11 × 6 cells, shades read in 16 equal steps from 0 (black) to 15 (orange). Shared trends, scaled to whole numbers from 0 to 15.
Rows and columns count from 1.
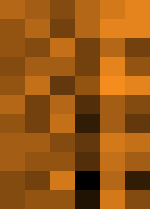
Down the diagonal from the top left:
11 11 12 7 15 8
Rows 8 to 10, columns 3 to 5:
8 6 13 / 9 5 12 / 13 0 11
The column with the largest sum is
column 5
